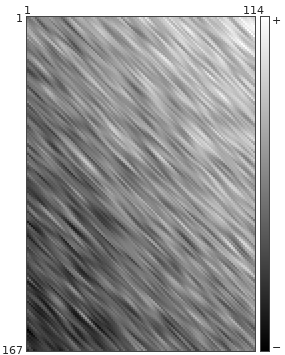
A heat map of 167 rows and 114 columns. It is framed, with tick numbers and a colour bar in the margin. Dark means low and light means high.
The values follow a bell shape. No single row or column stands out from its neighbours. Values rise toward the top right. Neither half mirrors the other. The ninth with the highest average is the top right. Streaks slant down to the right.
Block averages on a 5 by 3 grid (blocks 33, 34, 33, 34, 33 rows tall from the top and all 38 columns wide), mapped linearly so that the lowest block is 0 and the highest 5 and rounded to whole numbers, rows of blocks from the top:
3 4 5 / 2 3 4 / 1 3 4 / 1 2 3 / 0 1 2
